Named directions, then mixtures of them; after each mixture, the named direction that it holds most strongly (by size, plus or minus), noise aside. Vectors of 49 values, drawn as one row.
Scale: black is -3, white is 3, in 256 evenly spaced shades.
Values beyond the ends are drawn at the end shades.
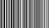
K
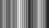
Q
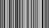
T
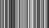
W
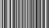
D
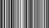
K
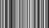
W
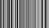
D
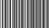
D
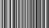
D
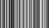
W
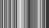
Q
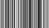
T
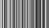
D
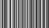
D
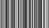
T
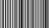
K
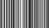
K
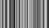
W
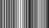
Q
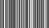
W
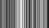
Q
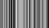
W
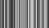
W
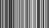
W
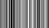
W
